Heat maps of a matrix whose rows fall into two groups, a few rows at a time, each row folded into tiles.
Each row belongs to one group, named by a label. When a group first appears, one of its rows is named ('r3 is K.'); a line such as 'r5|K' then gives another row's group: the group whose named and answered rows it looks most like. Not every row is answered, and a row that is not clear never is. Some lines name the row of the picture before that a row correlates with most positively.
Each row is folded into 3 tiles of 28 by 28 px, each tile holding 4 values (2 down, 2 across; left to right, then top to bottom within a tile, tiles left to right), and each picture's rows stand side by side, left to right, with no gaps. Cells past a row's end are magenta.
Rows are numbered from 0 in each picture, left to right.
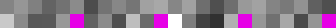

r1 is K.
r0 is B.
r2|B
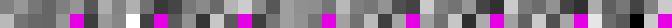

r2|K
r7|B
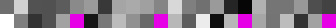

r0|B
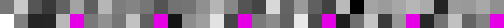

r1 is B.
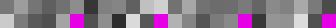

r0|B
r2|B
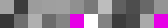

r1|B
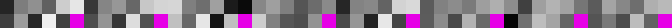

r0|K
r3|B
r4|K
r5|K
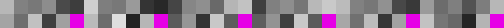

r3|K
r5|B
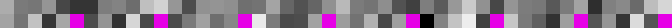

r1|K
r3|B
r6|B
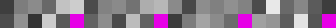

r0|K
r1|K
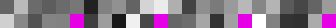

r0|B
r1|K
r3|B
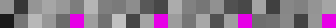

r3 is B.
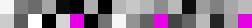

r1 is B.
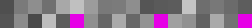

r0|K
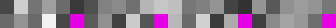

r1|K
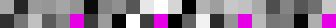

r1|K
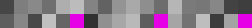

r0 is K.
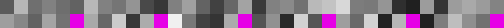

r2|B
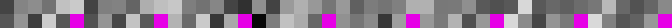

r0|K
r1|K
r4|B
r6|B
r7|B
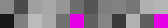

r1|K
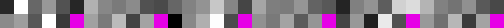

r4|K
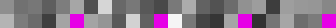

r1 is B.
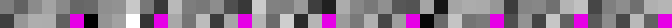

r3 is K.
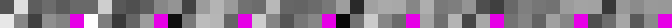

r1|B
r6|K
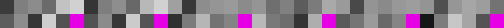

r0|K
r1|K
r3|B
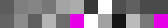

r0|K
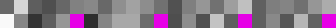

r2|K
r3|K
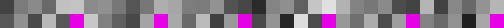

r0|K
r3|K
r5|B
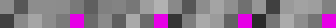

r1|K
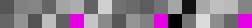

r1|B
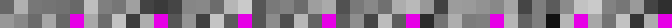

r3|K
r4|K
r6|B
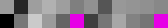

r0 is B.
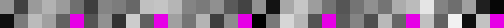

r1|K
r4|K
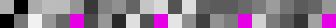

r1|K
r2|B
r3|B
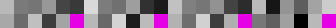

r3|B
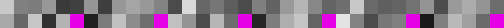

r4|B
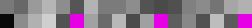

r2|K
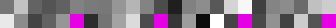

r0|B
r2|K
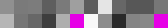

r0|B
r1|B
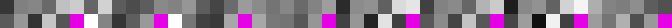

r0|K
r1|B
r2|B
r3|B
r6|K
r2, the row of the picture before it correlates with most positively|0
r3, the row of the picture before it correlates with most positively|0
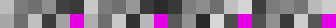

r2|K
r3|K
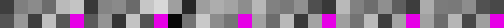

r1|K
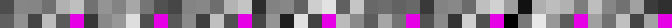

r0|K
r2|K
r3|K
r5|K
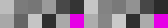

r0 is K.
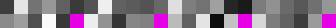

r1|B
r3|B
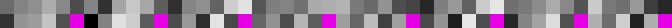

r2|K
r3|K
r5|K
